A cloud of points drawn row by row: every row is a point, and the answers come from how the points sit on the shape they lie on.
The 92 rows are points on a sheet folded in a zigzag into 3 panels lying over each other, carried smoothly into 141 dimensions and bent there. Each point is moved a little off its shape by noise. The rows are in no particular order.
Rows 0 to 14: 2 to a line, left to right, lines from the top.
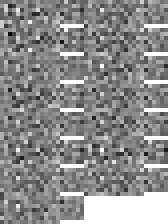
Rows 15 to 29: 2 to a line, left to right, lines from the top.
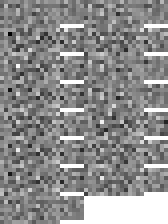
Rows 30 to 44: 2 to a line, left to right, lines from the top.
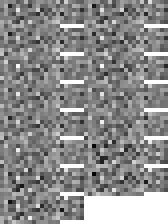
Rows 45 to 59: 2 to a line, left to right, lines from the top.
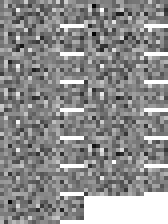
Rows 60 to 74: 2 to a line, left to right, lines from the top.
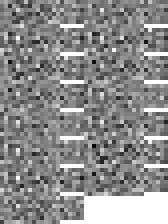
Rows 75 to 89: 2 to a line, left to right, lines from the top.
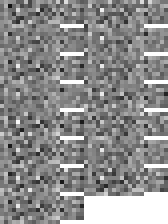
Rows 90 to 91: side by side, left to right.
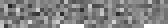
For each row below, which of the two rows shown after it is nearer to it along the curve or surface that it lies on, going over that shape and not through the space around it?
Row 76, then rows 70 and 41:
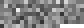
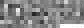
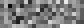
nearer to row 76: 70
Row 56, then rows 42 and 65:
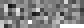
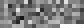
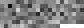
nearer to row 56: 65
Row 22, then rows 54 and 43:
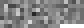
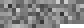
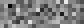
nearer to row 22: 54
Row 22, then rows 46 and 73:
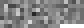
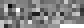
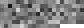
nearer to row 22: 73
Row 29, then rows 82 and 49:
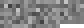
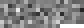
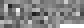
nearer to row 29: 82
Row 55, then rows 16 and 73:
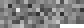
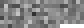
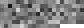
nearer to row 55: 73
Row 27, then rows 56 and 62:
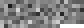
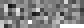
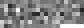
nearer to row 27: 56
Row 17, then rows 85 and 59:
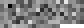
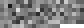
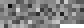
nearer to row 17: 59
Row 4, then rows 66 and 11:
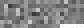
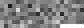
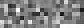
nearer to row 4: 66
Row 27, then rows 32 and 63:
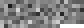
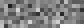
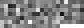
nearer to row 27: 32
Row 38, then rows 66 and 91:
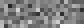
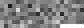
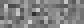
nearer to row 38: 66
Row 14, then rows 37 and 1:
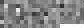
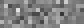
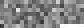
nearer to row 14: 1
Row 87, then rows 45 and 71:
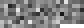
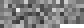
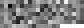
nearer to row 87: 71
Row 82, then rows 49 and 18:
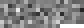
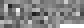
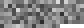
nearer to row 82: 18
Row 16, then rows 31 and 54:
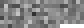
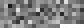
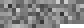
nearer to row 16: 54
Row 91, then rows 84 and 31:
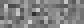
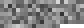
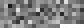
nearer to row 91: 84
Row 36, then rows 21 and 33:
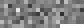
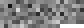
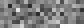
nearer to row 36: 33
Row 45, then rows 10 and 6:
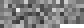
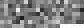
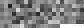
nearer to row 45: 10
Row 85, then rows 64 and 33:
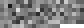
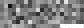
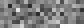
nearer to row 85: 64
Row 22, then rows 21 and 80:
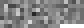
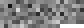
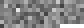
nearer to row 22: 21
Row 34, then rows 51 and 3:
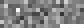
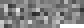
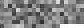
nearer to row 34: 3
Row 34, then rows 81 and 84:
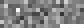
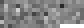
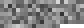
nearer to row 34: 81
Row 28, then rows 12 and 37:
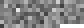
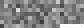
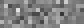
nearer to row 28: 12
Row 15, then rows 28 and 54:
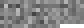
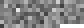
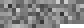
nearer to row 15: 54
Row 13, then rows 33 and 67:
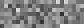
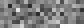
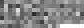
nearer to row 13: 33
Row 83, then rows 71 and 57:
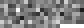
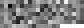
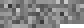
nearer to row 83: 71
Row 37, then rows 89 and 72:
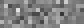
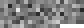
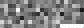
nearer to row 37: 89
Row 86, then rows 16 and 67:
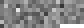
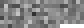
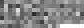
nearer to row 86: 67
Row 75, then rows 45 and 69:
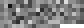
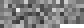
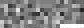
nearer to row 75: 69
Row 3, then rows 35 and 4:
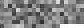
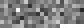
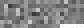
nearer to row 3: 35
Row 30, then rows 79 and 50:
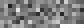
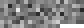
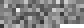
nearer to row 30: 79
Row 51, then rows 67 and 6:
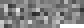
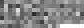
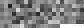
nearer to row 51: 6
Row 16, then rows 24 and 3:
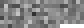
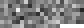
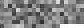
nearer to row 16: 3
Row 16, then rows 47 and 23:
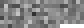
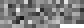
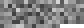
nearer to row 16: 23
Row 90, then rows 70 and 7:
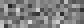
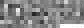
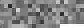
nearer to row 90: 7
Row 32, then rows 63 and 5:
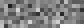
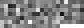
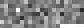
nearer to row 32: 63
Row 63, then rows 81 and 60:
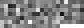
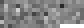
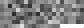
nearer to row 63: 60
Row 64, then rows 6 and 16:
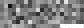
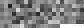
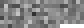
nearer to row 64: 6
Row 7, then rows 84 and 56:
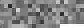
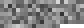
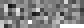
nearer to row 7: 84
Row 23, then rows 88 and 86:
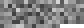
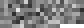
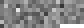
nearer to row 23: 86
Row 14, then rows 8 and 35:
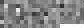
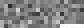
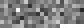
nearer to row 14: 35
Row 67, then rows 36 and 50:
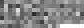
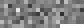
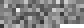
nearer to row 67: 50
